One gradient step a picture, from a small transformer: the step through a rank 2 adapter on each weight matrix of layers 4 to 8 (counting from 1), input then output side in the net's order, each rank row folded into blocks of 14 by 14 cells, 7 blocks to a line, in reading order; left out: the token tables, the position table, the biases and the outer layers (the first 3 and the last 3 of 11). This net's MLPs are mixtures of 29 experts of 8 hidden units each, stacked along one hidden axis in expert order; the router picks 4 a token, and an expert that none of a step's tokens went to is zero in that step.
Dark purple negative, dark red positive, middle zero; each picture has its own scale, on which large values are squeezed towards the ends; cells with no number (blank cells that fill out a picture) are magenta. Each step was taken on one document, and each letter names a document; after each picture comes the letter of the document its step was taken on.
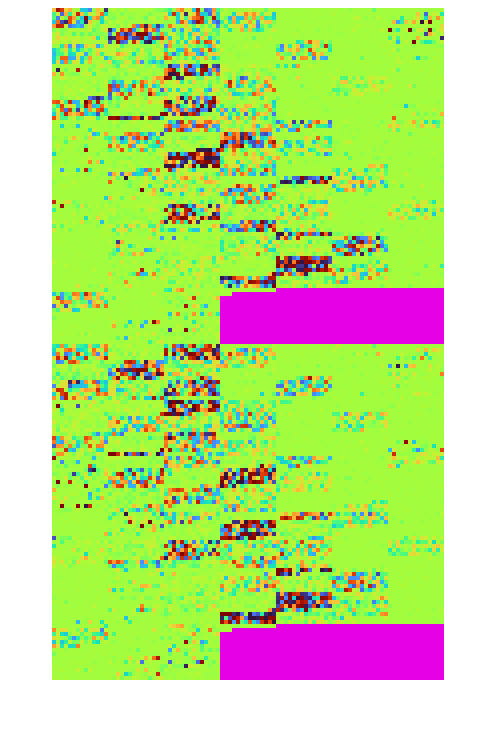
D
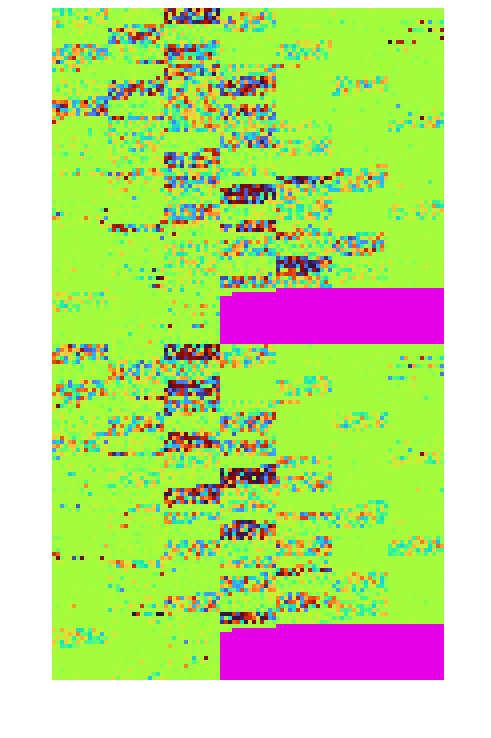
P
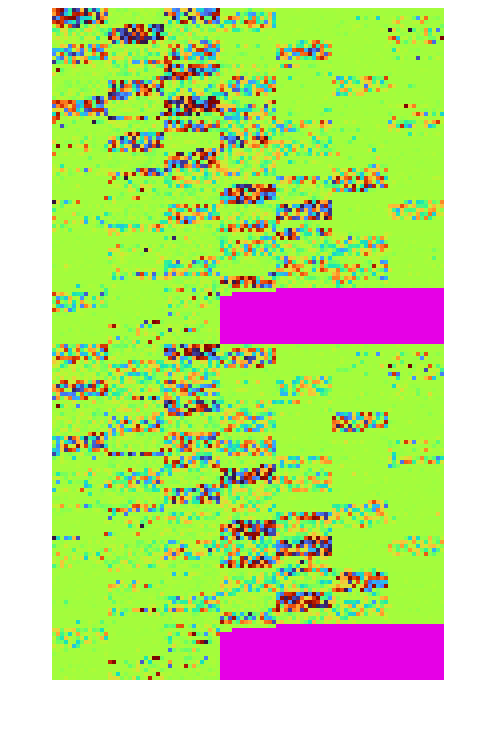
D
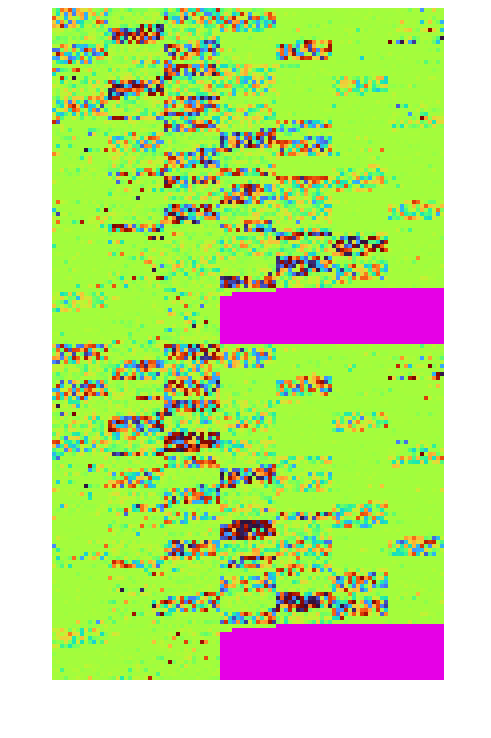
P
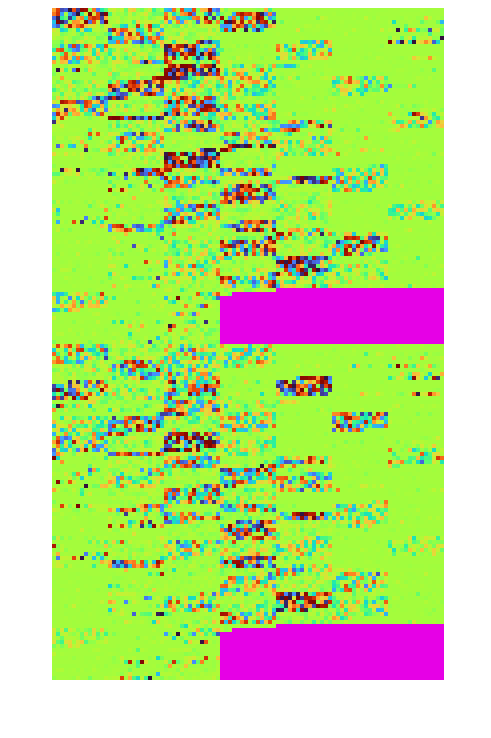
P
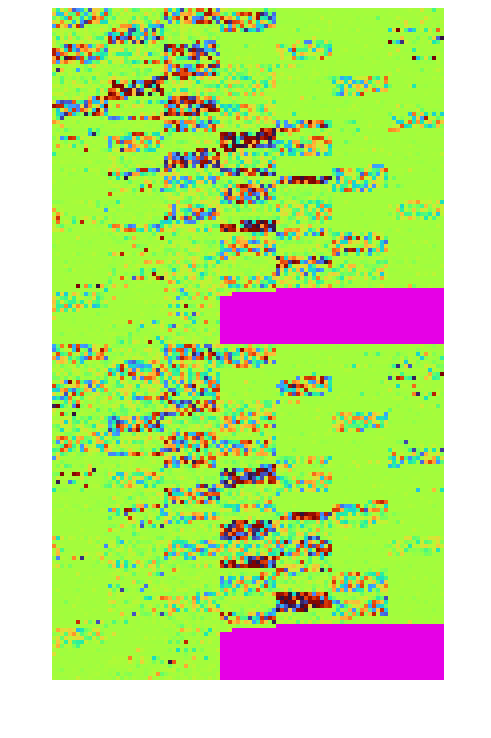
P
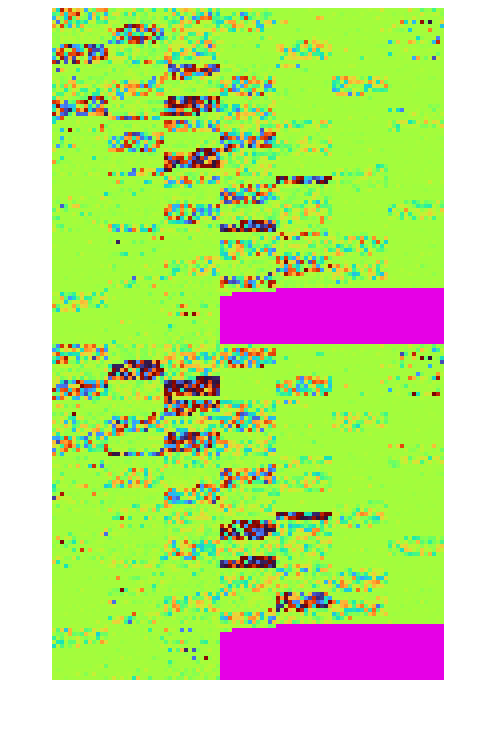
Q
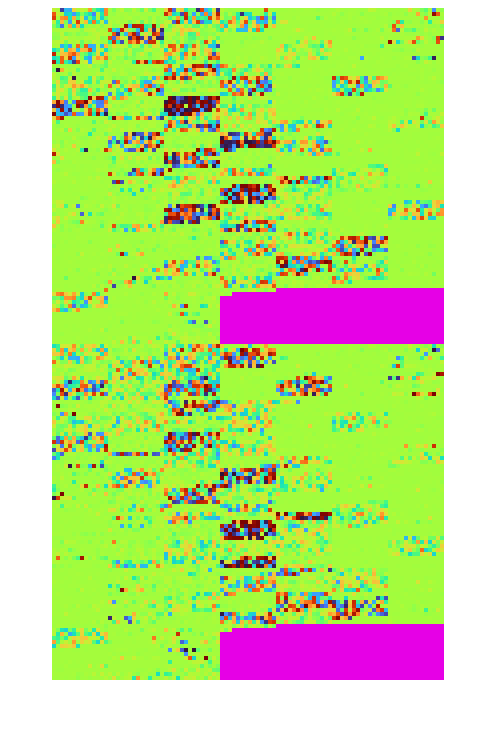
Q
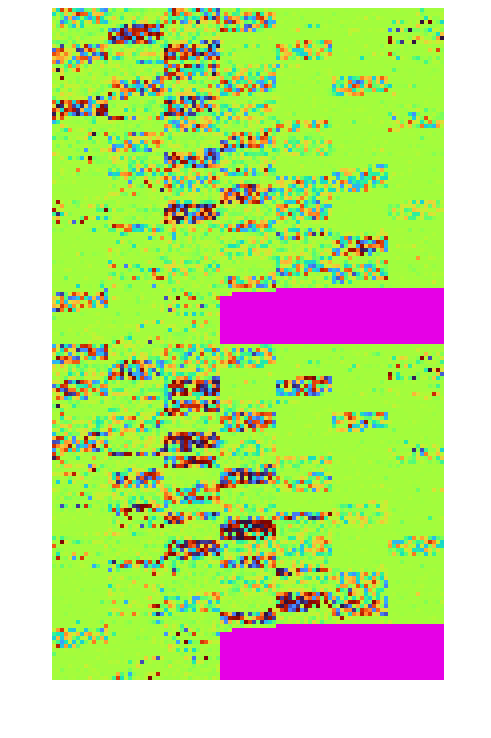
P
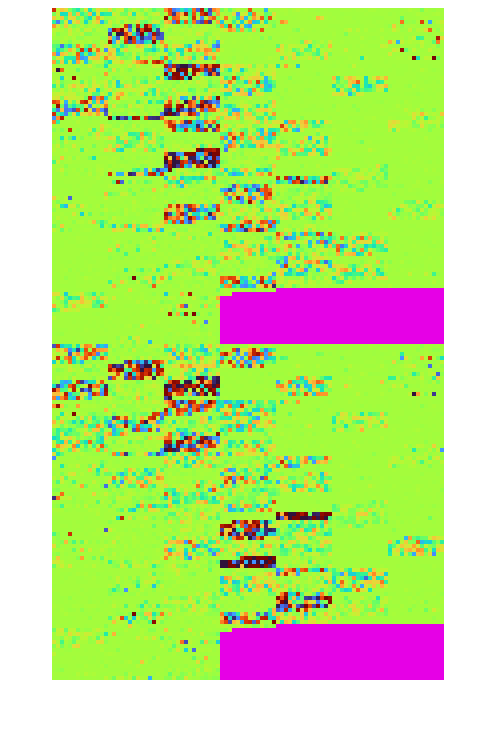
Q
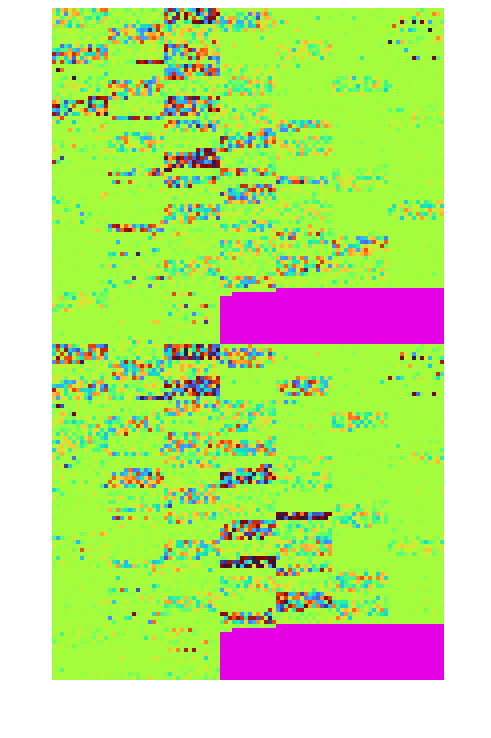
Q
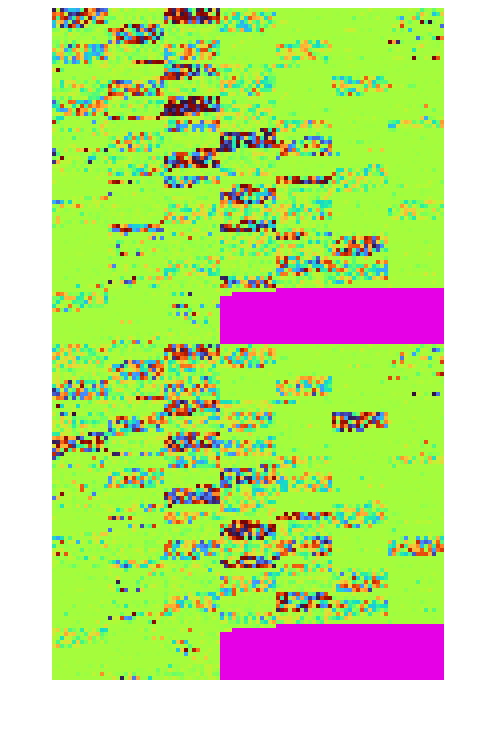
Q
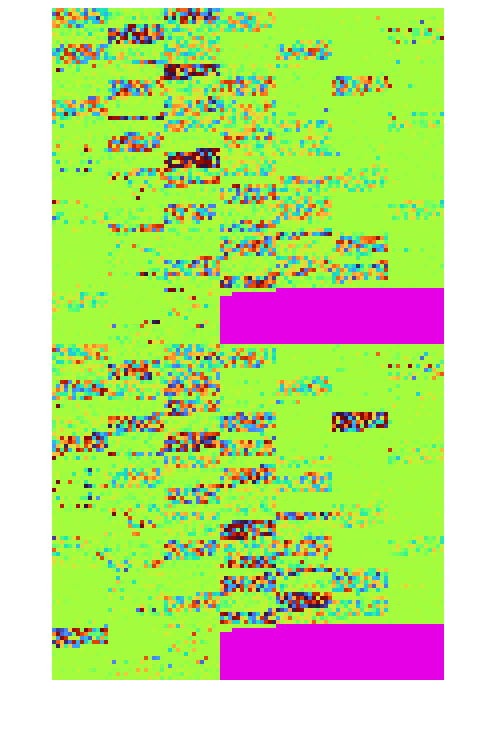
D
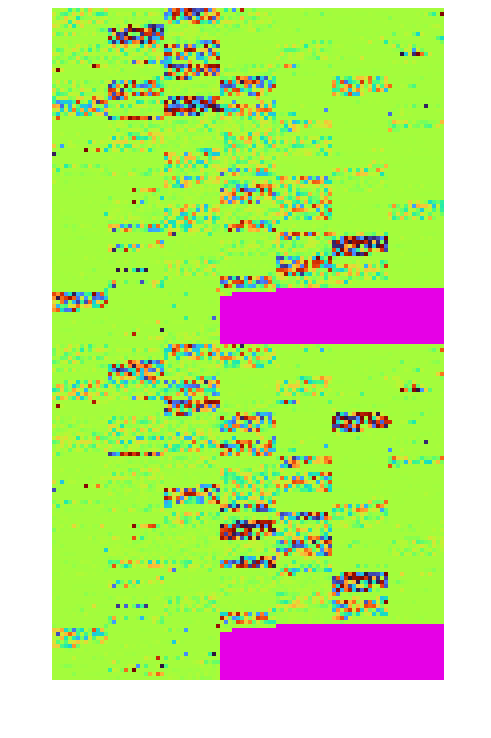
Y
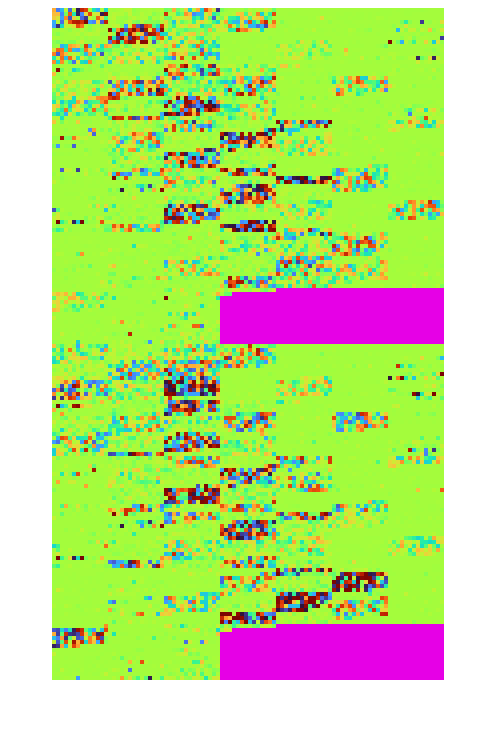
P
